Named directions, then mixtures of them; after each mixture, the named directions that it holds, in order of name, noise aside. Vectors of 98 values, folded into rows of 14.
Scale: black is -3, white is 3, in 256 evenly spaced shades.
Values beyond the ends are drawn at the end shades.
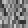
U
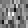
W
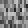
U, W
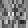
U, W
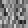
U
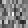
U, W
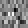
U, W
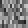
U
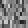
U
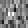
W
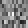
U, W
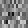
U, W
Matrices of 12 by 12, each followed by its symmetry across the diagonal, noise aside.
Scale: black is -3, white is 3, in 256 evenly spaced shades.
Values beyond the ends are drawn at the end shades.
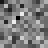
symmetric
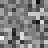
antisymmetric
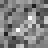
symmetric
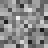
symmetric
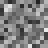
symmetric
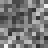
symmetric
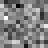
antisymmetric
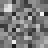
symmetric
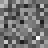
symmetric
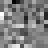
antisymmetric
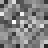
symmetric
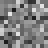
antisymmetric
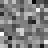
antisymmetric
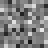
antisymmetric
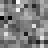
antisymmetric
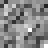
symmetric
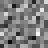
antisymmetric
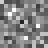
symmetric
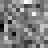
antisymmetric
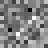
symmetric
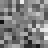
antisymmetric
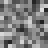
antisymmetric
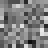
antisymmetric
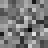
symmetric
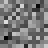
symmetric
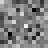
symmetric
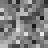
antisymmetric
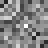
symmetric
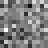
antisymmetric
